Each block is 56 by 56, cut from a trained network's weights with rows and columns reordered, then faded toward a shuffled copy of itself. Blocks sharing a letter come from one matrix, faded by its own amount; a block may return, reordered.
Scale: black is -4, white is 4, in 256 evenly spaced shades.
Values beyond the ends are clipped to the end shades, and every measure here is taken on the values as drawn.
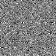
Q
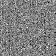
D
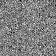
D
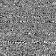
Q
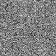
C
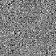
C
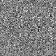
C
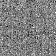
D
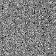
D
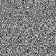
C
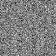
C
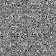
Q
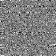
Q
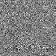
C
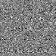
Q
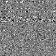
Q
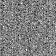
D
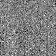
D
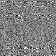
Q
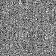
D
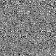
Q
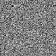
C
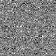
Q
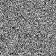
C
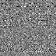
Q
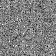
D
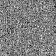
D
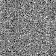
D
